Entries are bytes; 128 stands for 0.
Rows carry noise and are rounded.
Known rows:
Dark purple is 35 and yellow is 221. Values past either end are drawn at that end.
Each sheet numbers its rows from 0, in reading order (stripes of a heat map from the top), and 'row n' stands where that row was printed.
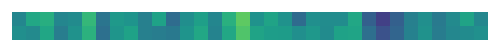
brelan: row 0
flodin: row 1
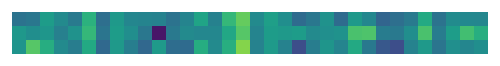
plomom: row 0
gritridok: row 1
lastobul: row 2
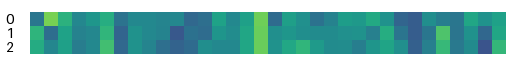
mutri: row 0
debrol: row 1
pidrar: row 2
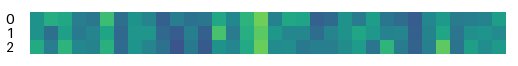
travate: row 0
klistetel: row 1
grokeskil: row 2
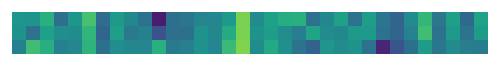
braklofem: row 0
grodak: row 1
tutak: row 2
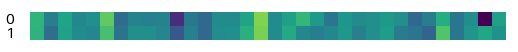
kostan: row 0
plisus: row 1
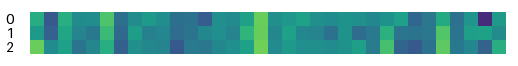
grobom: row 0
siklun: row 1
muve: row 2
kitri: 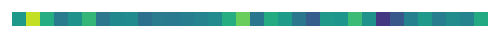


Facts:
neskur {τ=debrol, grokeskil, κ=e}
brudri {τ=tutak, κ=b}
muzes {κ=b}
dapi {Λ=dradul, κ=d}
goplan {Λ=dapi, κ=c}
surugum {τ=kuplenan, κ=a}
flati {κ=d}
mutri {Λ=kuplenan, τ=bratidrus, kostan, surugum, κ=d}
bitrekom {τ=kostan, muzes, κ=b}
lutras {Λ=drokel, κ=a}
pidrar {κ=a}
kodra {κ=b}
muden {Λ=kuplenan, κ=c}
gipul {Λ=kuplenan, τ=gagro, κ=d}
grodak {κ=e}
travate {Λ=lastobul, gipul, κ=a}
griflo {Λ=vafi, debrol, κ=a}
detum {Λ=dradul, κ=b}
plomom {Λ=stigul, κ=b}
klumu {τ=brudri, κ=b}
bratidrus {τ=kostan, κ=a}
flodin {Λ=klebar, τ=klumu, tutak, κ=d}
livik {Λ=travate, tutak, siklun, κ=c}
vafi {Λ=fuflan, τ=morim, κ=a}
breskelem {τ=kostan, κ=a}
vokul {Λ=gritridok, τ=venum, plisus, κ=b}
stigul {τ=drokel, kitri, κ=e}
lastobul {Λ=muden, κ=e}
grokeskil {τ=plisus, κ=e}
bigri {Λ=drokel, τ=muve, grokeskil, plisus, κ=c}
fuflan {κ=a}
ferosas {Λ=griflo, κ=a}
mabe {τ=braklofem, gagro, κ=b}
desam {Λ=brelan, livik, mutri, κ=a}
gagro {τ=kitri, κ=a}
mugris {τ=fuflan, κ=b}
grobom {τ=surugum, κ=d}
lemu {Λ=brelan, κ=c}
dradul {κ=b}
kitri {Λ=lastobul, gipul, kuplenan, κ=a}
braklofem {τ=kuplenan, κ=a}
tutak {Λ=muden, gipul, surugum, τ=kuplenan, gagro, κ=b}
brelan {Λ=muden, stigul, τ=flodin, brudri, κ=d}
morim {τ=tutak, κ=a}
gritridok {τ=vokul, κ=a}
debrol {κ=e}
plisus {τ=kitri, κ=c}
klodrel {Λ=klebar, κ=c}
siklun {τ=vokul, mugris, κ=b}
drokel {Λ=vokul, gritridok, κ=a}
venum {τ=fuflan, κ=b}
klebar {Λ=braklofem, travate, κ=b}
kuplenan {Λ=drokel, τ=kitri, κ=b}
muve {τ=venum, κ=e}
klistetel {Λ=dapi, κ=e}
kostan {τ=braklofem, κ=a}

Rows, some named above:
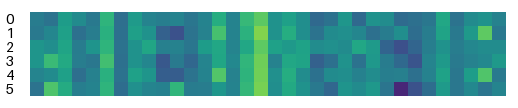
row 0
plomom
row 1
klodrel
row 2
flodin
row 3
travate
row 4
klodrel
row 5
tutak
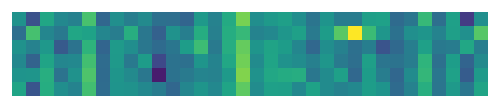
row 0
bitrekom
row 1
drokel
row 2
klebar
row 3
muzes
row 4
braklofem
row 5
flati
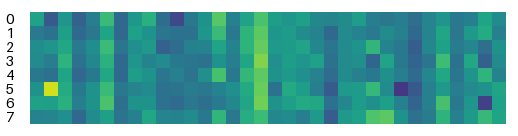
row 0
dapi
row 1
detum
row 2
vafi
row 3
mabe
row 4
detum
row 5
kitri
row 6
gagro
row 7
vokul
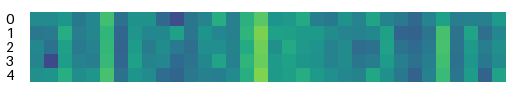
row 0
griflo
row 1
klumu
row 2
kodra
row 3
dradul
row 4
morim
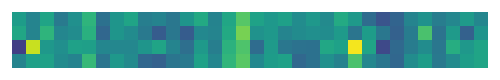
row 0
flodin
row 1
stigul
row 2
kuplenan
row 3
desam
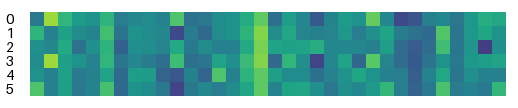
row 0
gipul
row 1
plisus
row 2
brudri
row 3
muden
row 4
klistetel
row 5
fuflan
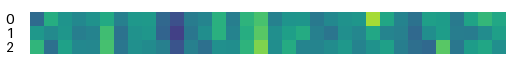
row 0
lutras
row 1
griflo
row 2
plisus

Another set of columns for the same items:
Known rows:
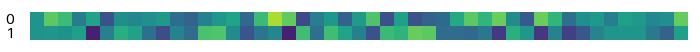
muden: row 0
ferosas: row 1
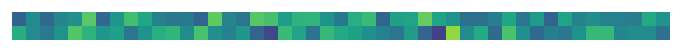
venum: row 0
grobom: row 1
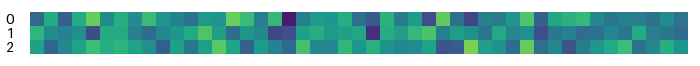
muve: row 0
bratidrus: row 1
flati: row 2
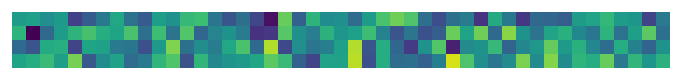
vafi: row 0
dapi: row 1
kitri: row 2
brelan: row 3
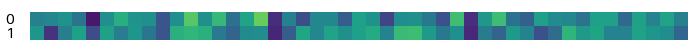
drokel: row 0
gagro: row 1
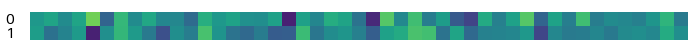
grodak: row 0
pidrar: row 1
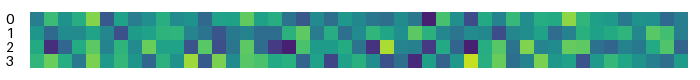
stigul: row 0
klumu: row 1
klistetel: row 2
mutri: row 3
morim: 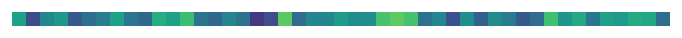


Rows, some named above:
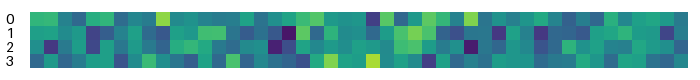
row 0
bitrekom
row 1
vafi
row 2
gagro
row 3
plisus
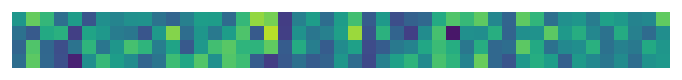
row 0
muden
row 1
kitri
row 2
vokul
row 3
gritridok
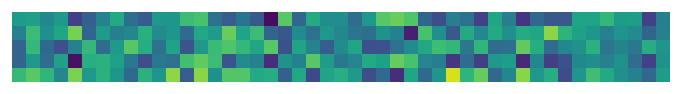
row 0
vafi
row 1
stigul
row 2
vokul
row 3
fuflan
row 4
mutri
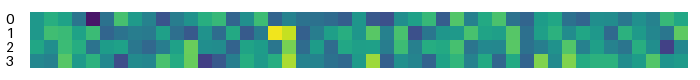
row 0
lutras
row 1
klodrel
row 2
braklofem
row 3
tutak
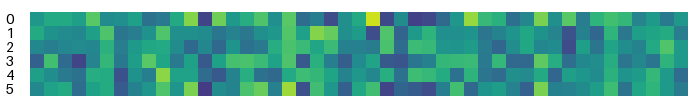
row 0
gipul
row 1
muzes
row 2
kodra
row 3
vokul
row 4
mabe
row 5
kuplenan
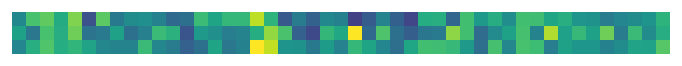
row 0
lastobul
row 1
flodin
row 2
klebar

